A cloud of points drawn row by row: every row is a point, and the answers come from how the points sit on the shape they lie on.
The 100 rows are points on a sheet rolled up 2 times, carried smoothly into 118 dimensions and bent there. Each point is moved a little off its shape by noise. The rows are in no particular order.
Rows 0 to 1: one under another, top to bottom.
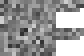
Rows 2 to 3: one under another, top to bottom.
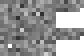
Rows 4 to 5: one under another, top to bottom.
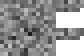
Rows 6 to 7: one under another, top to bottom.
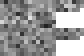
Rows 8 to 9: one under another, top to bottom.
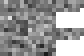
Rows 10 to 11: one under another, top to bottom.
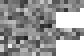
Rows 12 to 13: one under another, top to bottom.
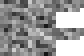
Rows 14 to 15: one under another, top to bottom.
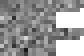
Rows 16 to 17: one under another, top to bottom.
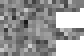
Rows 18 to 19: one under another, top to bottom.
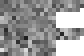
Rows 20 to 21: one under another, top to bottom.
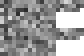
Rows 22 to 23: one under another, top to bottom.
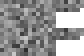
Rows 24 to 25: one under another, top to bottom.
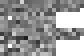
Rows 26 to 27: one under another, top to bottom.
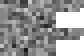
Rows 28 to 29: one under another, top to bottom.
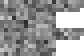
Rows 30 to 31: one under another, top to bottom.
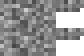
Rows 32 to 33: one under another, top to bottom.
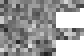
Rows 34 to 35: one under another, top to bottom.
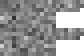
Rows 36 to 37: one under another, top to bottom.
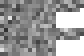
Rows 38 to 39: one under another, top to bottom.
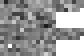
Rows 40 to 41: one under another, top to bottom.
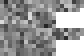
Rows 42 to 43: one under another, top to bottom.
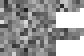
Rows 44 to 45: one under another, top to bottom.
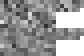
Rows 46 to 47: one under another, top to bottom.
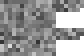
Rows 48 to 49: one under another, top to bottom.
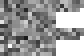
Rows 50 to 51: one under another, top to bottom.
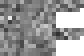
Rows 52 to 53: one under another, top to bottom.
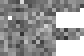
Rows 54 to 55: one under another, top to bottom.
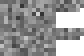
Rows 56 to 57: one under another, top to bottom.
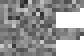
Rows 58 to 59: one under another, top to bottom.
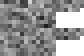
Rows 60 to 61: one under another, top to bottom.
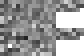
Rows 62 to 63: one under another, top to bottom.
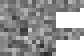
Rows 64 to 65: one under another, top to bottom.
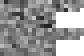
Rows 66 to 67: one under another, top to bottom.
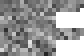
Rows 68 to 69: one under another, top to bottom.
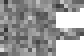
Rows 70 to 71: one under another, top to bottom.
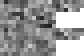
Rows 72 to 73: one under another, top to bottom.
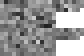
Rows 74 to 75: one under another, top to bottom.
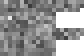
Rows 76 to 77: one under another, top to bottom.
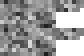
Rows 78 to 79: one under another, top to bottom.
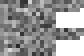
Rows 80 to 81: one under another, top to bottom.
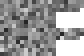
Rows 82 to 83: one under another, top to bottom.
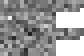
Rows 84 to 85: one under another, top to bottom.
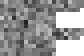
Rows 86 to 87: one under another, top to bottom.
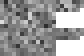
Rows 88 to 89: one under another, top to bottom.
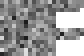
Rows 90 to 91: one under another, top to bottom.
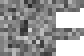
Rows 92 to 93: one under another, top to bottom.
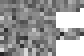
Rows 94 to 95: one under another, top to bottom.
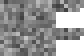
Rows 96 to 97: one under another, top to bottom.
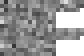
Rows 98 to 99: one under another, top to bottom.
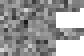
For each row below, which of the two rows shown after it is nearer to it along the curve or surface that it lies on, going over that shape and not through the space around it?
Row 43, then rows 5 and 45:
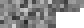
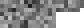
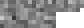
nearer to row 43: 5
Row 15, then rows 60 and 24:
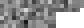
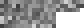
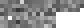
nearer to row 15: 24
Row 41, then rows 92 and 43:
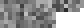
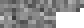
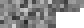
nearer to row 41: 92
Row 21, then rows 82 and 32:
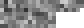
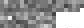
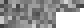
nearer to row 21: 32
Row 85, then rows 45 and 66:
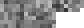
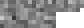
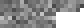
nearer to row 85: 45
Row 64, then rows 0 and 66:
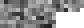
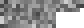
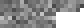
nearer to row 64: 0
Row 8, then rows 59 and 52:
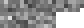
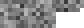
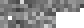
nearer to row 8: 52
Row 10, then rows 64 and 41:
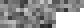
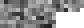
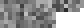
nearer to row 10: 64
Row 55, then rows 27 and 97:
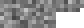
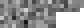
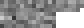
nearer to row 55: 97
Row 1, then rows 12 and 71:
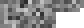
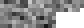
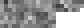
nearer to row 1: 12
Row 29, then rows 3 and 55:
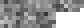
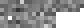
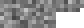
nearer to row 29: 55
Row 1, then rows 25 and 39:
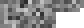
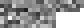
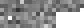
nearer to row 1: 39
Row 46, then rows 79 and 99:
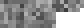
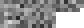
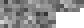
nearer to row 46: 99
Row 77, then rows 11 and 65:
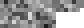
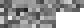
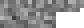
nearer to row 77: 11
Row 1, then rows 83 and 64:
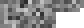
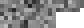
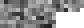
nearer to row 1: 64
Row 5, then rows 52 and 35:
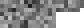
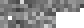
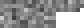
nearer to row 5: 52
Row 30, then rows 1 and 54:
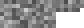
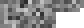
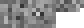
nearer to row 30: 54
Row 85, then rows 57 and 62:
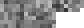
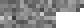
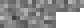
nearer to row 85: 62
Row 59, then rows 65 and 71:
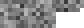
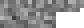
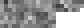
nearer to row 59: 65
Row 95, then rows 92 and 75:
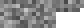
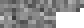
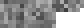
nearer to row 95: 92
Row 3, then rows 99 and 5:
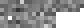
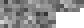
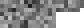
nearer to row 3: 5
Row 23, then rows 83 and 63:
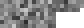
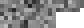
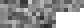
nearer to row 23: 83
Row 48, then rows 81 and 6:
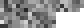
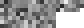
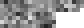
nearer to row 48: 6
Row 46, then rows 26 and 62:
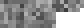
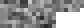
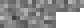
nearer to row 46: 62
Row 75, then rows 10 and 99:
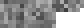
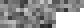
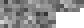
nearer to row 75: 99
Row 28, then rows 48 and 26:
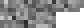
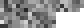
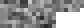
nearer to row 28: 26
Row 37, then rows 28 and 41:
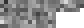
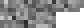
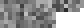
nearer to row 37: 41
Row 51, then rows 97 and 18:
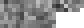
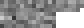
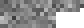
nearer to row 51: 97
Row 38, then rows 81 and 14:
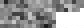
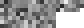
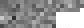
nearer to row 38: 81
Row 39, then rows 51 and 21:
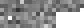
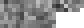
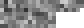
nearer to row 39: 21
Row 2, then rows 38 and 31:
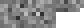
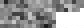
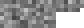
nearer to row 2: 31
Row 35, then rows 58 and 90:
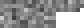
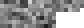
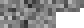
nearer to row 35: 90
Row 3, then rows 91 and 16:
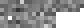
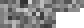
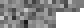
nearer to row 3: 16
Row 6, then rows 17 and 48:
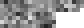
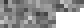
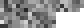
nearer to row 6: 48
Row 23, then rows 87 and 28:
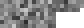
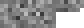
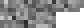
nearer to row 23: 28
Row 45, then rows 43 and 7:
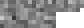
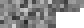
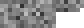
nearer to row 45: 7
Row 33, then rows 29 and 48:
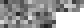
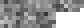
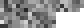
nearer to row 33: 48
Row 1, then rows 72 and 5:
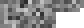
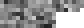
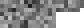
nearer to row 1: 72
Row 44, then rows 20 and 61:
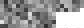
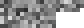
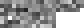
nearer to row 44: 20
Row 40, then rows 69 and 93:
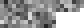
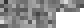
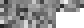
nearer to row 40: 93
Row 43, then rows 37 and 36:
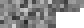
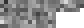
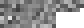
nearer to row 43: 36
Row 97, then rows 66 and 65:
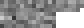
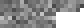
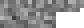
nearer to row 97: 65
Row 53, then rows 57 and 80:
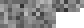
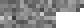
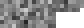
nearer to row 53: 57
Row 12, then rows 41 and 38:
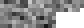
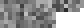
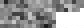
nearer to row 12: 38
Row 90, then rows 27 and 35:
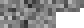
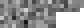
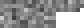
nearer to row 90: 27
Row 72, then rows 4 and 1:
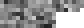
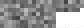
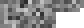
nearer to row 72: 1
